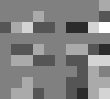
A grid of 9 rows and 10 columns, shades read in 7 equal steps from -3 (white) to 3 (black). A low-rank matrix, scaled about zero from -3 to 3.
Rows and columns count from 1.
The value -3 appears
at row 3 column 10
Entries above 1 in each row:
0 0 2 0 1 0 0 0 1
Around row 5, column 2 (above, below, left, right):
0 -1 0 1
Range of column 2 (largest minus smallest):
2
